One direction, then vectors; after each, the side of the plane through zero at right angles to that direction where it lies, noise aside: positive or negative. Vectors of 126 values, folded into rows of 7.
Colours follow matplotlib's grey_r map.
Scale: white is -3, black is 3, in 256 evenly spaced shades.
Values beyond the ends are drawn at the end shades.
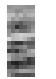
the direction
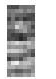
negative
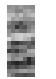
positive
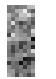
positive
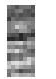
negative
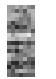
positive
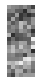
negative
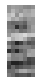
positive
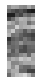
negative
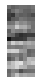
negative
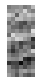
positive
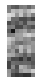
positive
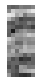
positive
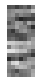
negative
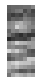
negative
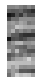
negative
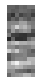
negative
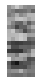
positive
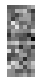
negative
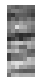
negative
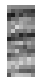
negative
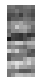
negative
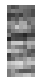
negative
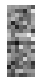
positive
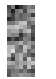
negative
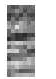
negative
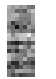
positive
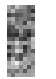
negative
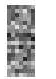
negative
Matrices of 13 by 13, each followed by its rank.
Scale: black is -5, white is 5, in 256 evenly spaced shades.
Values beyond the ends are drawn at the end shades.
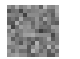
full rank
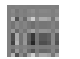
one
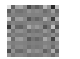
one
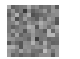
full rank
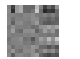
two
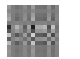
one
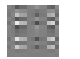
one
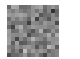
full rank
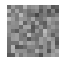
full rank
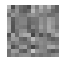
two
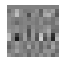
two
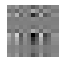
one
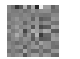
two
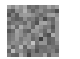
full rank
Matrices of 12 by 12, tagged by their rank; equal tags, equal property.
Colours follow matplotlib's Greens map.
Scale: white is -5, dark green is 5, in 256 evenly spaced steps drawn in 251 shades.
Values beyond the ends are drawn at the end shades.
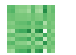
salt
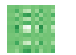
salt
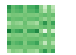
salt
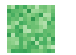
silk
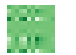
salt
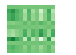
salt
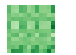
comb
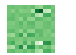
comb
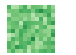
silk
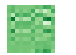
comb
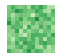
silk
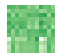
comb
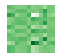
comb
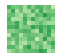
silk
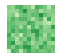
silk
